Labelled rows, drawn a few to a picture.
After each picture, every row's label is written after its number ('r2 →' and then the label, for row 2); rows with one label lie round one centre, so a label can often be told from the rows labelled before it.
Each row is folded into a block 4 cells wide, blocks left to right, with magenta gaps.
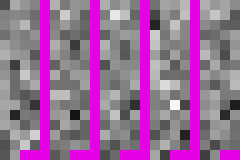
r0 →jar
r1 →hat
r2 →hat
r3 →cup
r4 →hat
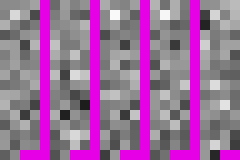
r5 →hat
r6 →jar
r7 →hat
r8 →hat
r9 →cup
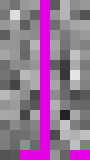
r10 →hat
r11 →jar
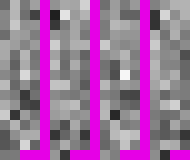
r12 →jar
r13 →cup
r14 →jar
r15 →cup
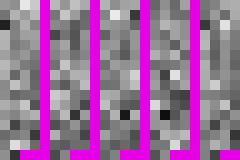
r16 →cup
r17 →hat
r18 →hat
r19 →jar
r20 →cup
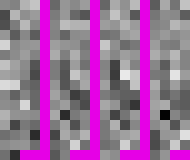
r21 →cup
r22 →jar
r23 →jar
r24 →jar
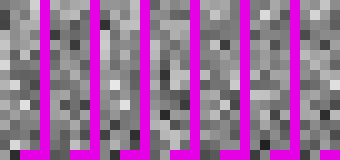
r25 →cup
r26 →hat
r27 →cup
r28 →jar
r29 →hat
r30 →hat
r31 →hat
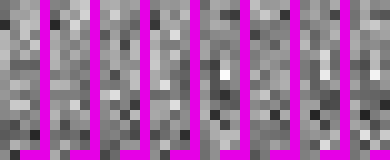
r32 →cup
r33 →cup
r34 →hat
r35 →cup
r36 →jar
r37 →hat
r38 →jar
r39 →jar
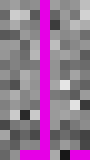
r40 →hat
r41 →cup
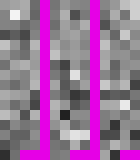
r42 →hat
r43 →jar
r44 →cup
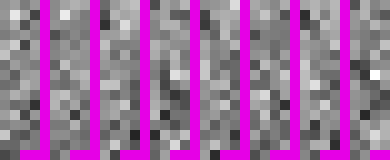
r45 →hat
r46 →hat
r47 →cup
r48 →jar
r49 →cup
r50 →hat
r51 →cup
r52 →jar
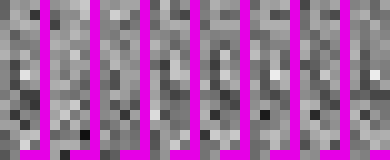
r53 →jar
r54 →cup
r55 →hat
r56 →jar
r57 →jar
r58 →jar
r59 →jar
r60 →jar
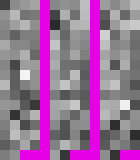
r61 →jar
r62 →cup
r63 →cup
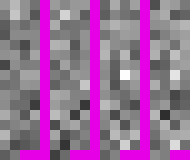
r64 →hat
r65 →hat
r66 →jar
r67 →jar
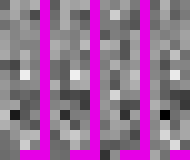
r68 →jar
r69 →jar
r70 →hat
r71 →jar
